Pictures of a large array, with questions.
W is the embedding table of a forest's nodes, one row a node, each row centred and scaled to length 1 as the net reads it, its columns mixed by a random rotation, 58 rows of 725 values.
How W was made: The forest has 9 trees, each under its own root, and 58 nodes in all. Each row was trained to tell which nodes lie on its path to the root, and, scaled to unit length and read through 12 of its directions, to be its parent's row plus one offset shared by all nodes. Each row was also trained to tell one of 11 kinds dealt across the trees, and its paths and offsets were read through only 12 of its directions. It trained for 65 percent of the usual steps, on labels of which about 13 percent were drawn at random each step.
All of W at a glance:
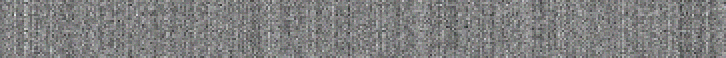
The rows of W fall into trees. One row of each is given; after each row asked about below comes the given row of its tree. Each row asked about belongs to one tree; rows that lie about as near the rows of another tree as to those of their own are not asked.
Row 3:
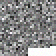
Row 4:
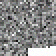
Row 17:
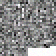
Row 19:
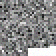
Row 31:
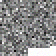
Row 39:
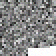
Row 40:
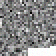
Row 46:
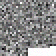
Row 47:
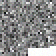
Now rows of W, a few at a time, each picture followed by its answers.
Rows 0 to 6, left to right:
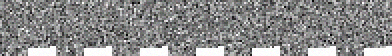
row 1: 46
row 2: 17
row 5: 4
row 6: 46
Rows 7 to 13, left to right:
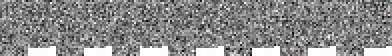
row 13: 31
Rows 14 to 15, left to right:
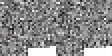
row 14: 46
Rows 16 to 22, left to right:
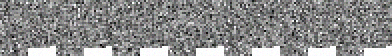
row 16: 46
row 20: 47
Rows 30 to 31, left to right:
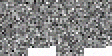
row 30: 17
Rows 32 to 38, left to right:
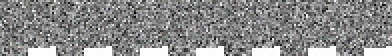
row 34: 46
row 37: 4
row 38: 31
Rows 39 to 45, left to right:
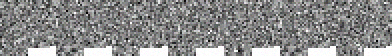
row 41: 17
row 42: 47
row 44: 40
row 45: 3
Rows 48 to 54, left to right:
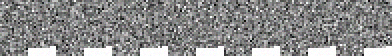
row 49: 39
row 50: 4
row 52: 19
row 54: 4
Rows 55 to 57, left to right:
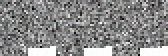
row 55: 3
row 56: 19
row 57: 4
